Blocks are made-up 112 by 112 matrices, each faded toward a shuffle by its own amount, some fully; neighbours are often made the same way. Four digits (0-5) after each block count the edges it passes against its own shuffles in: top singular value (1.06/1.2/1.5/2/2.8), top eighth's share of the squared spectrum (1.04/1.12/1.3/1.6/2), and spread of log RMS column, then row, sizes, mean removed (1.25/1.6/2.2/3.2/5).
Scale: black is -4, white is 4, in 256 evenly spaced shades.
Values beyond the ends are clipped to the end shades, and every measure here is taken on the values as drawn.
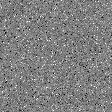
0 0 0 0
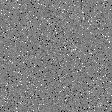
0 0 0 0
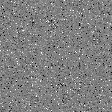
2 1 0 0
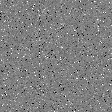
2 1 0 0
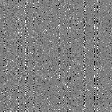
4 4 3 1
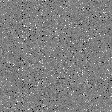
2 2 1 0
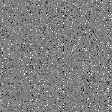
3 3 2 0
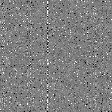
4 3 2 0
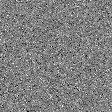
2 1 0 0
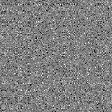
4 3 2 2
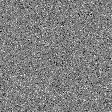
0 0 0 0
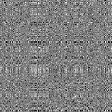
5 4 3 3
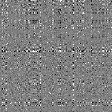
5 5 3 3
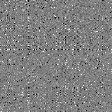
4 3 2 2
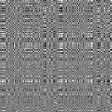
5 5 4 4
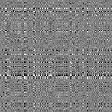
5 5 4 4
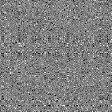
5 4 2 3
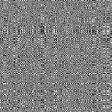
5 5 3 4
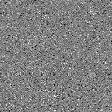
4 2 1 1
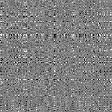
5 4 3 3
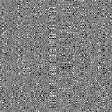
5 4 3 3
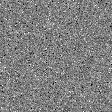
0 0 0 0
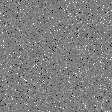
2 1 0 0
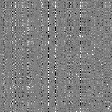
5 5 3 2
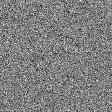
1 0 0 0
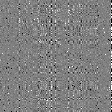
5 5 3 2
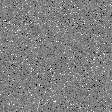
0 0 0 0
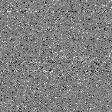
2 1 0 1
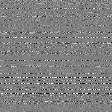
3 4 0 4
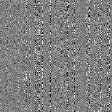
4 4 4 0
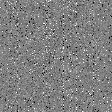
2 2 2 0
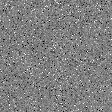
0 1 0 0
